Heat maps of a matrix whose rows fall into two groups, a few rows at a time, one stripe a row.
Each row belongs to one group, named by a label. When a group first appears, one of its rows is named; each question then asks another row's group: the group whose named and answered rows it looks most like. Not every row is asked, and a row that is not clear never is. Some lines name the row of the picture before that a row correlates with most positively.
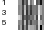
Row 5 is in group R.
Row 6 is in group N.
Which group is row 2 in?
R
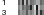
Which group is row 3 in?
N
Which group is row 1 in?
R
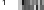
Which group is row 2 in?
N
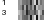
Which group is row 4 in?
N
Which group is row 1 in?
N
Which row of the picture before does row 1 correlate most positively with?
2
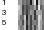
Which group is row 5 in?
R
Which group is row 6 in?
R
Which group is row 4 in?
R
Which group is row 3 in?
R
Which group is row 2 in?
N
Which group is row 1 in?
N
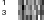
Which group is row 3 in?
N
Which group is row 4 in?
N
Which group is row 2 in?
N
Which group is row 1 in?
R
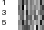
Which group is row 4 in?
R
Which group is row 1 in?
N
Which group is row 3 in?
R
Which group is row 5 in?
N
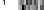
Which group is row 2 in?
N
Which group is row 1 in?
R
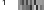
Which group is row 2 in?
N
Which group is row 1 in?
R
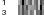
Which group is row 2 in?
N
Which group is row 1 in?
N
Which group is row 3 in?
N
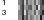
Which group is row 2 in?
N
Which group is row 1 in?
R
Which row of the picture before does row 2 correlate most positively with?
1
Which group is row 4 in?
N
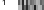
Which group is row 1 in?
R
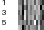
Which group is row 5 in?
N
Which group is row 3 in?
R
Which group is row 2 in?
N
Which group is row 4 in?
R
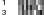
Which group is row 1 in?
R
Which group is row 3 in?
N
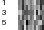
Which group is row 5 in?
R
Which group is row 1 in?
N
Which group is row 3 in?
N
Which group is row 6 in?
R
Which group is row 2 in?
N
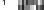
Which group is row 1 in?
R
